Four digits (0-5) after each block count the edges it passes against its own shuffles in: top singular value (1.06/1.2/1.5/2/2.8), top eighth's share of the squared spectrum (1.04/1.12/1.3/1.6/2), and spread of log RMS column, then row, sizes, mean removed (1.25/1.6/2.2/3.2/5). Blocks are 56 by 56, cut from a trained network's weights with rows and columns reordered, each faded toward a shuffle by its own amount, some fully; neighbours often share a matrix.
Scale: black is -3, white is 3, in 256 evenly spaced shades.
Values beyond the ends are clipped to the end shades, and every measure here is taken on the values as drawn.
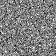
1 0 0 0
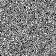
0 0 0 0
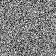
1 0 0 0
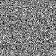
3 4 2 1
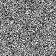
0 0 0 0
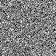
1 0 0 0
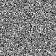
2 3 1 1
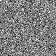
0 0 0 0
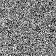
0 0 0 0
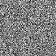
3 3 1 0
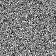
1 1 0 0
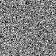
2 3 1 0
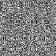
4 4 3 2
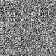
3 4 1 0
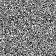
0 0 0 0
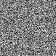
0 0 0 0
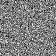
1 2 0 0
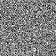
2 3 1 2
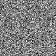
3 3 0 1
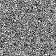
1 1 0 0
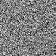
2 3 1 0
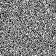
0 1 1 0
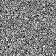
2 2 0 0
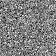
1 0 0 0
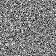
1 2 0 0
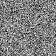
1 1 0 0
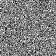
1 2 0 0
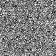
0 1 0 0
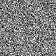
2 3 1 1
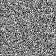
0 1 0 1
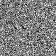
1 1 0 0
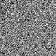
2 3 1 1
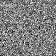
1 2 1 0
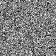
1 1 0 0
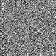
2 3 1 0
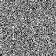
2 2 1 1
